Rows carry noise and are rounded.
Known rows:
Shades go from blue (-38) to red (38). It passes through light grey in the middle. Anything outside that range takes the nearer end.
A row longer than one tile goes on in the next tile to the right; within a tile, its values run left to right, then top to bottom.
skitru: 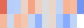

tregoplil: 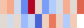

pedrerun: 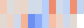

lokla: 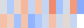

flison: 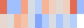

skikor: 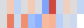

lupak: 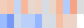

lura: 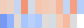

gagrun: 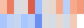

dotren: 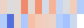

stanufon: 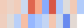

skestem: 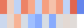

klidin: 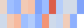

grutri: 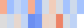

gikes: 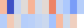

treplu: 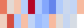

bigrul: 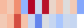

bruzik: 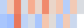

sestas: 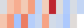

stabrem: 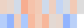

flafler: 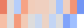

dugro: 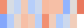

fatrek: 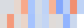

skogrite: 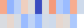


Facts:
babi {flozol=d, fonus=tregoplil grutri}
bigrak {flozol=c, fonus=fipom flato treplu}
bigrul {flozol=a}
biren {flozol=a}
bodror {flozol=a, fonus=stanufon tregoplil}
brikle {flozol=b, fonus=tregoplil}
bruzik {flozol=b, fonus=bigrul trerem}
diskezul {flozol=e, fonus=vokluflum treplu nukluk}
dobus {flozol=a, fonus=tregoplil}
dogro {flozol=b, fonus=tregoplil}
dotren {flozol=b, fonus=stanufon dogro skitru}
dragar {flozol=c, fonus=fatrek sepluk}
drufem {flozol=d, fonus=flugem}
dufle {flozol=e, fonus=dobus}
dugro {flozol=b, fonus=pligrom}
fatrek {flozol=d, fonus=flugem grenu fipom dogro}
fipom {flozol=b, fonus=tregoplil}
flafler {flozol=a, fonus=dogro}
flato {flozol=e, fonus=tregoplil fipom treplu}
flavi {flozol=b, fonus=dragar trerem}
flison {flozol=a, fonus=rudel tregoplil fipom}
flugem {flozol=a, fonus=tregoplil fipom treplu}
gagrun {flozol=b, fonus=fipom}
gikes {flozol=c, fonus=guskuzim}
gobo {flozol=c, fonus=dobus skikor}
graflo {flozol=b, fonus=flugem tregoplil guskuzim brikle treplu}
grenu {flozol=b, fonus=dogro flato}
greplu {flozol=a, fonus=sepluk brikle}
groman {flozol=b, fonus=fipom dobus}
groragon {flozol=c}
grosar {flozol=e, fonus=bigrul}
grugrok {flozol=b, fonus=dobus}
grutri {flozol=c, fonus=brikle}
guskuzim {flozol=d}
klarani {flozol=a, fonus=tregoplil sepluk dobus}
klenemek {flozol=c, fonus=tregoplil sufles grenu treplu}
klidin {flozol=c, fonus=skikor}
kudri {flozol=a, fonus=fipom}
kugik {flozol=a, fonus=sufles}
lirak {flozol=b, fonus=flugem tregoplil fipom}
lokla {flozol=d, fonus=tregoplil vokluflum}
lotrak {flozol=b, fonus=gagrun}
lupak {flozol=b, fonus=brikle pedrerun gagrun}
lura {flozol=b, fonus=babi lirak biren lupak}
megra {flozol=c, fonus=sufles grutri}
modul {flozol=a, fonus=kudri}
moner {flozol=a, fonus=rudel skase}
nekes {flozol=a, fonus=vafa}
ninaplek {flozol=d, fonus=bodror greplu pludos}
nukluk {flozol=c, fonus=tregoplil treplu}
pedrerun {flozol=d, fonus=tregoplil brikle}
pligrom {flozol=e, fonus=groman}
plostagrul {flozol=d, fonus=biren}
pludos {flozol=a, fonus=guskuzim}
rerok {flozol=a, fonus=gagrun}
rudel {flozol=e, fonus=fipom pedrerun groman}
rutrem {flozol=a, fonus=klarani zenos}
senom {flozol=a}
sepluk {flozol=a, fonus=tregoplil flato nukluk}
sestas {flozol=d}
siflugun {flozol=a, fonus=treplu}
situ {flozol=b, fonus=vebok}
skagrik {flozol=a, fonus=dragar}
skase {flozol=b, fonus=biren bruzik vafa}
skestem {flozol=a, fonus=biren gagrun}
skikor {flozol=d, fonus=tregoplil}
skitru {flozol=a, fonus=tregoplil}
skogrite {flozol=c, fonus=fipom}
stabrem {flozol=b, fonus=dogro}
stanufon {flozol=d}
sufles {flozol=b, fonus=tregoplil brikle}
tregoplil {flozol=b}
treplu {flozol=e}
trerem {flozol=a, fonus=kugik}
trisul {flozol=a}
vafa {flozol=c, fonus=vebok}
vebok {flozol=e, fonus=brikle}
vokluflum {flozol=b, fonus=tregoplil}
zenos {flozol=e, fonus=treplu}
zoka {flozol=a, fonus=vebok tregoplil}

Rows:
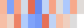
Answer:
vafa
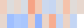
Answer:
vokluflum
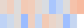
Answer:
grenu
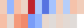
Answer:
vebok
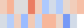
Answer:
dogro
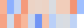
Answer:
zoka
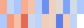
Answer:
dufle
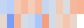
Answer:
situ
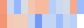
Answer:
sepluk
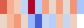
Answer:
biren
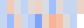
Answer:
sufles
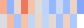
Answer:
diskezul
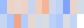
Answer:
flavi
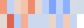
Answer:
zenos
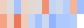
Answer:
skagrik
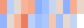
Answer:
rudel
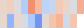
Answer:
brikle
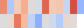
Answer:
moner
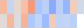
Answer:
flato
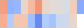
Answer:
greplu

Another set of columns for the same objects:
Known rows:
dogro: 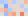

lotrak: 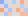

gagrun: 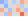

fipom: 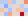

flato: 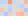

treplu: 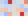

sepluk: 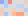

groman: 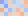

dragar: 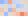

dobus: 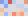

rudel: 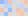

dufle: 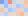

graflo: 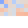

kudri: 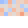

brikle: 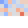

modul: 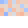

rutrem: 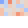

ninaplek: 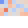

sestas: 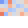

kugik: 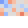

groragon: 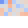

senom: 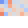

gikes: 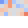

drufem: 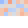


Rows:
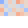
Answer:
flison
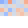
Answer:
pligrom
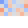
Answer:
dugro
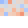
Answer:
flugem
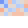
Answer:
grugrok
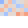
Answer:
bigrak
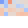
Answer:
greplu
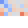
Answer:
bruzik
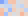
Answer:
grosar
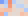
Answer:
pludos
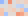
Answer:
siflugun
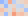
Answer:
skitru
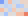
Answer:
megra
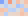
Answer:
lokla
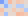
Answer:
zoka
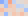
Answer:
bodror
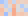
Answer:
flafler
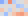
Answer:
nukluk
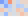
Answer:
vebok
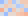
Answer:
skogrite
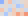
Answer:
klenemek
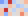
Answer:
guskuzim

